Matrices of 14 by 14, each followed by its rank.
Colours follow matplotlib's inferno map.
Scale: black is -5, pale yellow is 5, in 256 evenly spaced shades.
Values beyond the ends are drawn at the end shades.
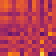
two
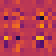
two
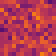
full rank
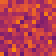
full rank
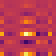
one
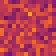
full rank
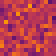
full rank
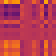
one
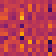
two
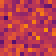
full rank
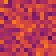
full rank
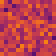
full rank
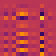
one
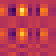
one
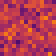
full rank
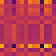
one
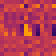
two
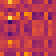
two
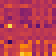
two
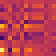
two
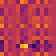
two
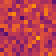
full rank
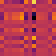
one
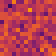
full rank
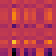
one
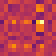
two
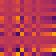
one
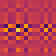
one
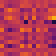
two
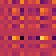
one
